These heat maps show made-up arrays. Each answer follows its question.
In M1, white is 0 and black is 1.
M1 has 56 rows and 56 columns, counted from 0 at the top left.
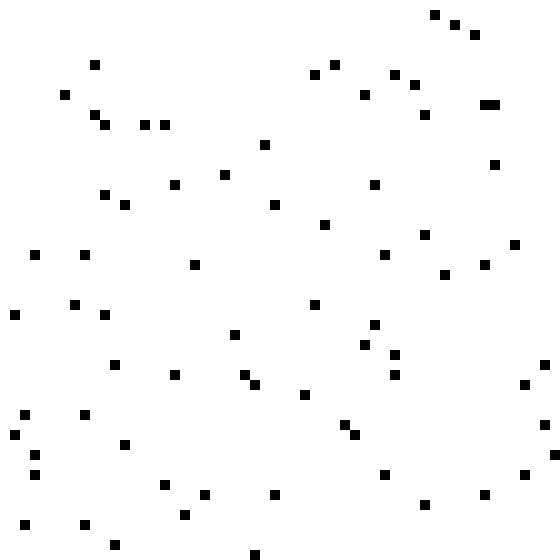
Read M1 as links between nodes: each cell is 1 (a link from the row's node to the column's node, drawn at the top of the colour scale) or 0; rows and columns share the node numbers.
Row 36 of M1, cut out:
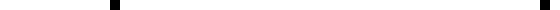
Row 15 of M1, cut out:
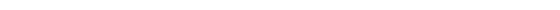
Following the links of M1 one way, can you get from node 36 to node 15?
no
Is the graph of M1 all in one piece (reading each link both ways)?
no
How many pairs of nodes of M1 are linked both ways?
5
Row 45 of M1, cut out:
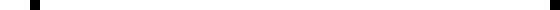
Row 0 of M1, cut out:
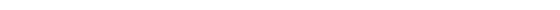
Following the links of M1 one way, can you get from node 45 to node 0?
no
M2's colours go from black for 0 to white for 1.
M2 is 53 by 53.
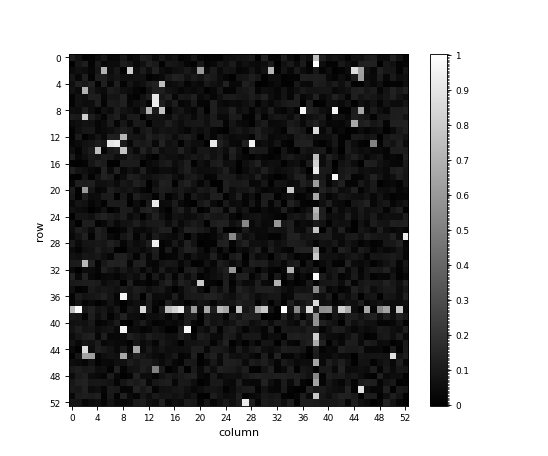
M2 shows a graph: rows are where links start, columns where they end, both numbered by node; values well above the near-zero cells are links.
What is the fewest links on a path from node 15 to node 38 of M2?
1
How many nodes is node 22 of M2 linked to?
1
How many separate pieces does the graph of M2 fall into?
3
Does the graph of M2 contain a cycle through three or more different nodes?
no
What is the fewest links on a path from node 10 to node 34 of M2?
4
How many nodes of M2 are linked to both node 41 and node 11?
0
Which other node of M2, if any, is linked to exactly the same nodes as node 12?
node 36
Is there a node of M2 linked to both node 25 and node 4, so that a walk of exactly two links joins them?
no
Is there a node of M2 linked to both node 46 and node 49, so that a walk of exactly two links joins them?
yes
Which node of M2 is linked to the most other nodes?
node 38
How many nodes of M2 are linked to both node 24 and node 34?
0
